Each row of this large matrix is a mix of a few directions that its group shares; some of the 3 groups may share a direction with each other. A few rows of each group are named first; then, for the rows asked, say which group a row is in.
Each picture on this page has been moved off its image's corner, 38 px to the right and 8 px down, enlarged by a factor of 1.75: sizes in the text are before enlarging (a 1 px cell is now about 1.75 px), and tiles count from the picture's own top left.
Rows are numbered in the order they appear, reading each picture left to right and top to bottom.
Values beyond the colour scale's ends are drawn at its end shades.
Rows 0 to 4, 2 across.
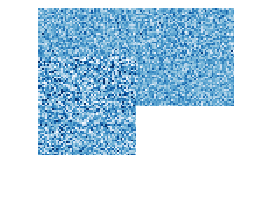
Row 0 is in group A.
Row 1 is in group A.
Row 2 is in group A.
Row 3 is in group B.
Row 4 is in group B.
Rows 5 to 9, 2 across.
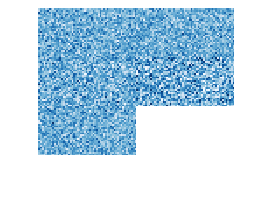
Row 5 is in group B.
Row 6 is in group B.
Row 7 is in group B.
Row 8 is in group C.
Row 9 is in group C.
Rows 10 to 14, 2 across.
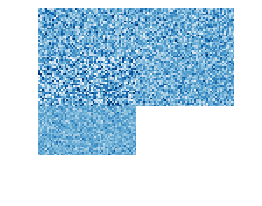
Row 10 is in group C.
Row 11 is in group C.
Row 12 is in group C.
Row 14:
A
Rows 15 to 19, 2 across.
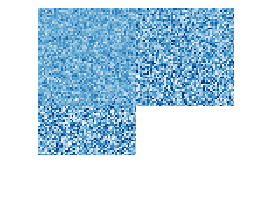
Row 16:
B
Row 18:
C
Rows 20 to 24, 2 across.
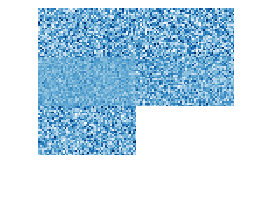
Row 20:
C
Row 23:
C
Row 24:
A
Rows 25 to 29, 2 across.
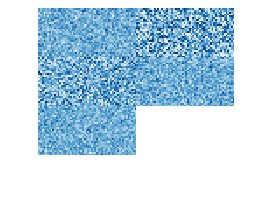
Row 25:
A
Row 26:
B
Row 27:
C
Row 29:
C
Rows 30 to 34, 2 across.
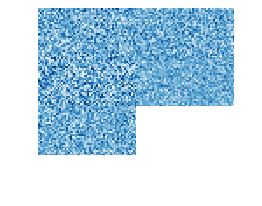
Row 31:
A
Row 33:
B
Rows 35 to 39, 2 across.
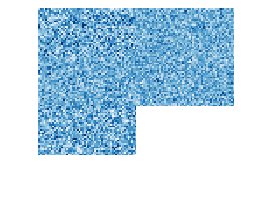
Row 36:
B
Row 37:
C
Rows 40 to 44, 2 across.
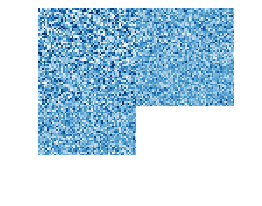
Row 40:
A
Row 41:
B
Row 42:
A
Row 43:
A
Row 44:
A
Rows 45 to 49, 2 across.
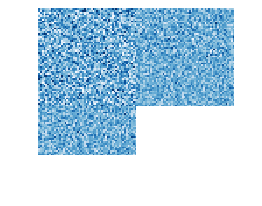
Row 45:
A
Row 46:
A
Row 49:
C
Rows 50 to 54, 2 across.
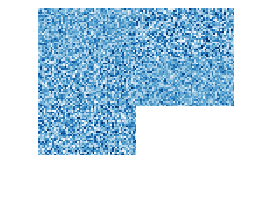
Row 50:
A
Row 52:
C
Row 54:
A
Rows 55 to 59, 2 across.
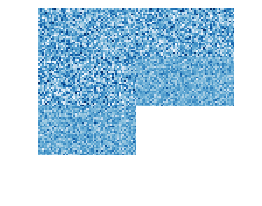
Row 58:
B
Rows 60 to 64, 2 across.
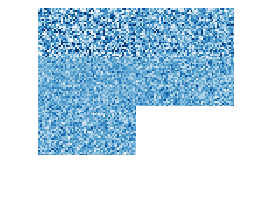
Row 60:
A
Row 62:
A
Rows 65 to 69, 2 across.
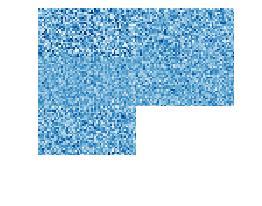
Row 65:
A
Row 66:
B
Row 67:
A
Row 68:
B
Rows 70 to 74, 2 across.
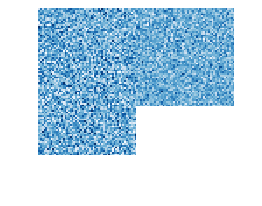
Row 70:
C
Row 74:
A
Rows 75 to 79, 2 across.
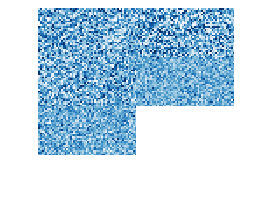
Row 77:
C
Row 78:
A
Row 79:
C
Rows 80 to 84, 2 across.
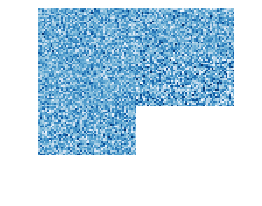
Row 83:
C
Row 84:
C
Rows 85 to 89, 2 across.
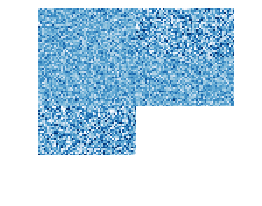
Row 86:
B
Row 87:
A
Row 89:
B
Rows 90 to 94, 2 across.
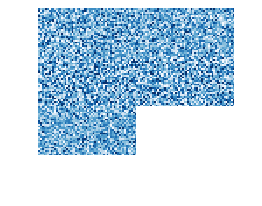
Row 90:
B
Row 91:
B
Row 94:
C
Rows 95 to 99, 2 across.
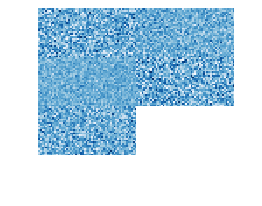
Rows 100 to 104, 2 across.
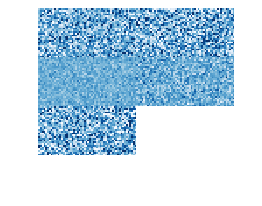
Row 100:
C
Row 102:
B
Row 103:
C
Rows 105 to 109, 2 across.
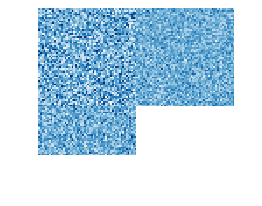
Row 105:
C
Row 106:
C
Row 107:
B
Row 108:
B
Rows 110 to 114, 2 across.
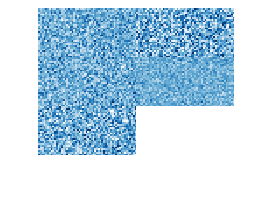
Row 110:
B
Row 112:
A
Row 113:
A
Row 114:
B
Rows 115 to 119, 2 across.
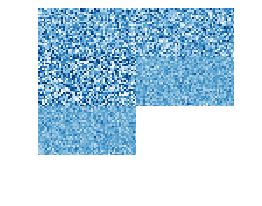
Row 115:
A
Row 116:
B
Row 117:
A
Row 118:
C
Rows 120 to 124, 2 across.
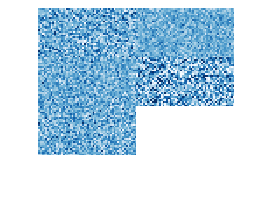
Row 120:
C
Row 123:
B
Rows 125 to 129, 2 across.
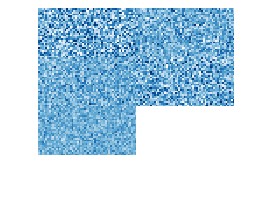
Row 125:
B
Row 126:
C
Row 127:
C
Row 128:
A
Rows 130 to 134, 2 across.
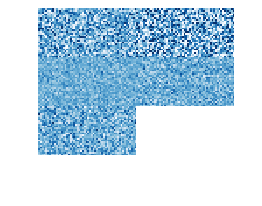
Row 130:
C
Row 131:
B
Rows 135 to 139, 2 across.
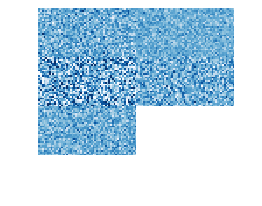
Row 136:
B
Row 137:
C
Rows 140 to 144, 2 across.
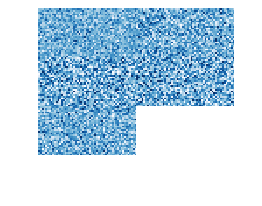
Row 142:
B
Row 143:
C
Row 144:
A
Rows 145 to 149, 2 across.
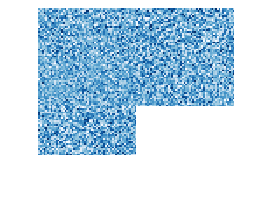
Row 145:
B
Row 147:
C
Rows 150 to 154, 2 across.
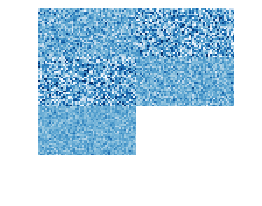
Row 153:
A
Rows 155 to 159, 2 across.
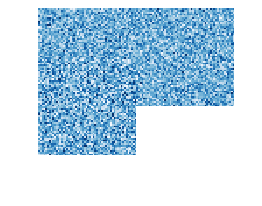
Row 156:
A
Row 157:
A
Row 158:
C
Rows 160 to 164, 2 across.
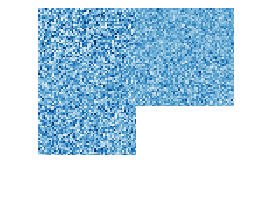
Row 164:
C
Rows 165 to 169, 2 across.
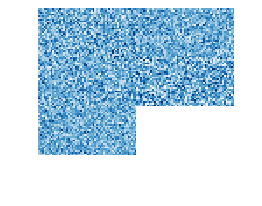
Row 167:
C
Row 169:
B
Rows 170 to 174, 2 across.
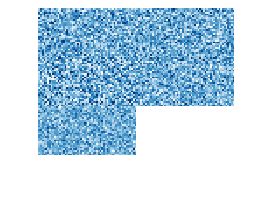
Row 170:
B
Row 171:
C
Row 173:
A
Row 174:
A
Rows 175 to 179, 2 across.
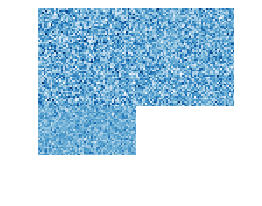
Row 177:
A
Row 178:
B
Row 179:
C
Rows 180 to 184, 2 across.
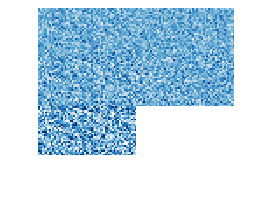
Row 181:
A
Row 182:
A
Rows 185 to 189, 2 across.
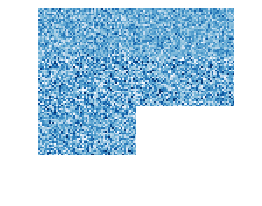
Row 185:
A
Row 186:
C
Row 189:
C
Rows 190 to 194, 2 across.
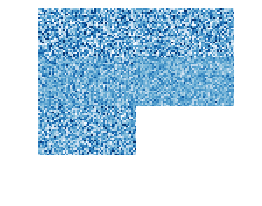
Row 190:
A
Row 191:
B
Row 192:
C
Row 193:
B
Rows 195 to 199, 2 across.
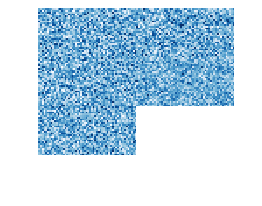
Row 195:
A
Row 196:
B
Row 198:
B
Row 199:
A
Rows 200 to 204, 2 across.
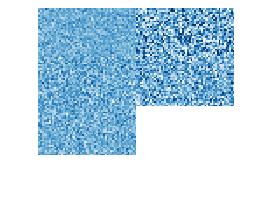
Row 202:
A
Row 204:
C
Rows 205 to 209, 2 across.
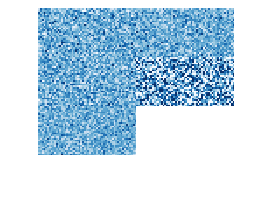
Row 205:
A
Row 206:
B
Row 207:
C
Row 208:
A
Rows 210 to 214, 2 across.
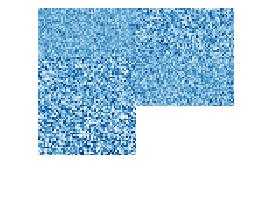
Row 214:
C
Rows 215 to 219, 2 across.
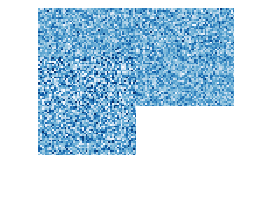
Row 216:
C
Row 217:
A
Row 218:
B
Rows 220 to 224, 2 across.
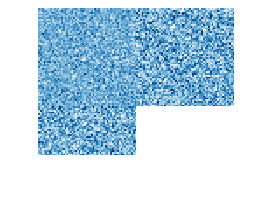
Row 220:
A
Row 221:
A
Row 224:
A
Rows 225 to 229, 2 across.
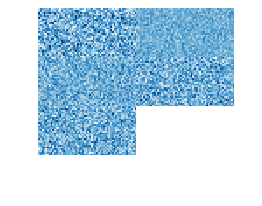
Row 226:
C
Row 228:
A
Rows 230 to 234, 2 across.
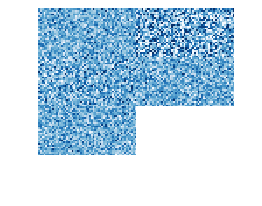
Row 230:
A
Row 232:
C
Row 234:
B
